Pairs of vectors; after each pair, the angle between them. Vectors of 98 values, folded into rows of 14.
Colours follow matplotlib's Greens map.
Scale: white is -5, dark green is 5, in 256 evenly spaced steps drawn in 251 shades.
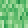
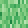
orthogonal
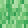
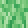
orthogonal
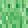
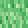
nearly opposite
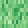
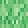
nearly opposite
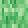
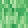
nearly opposite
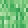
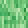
nearly opposite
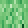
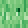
orthogonal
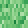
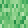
nearly parallel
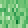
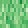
partly opposed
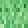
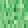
partly aligned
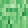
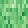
nearly parallel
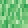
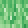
orthogonal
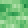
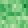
nearly parallel
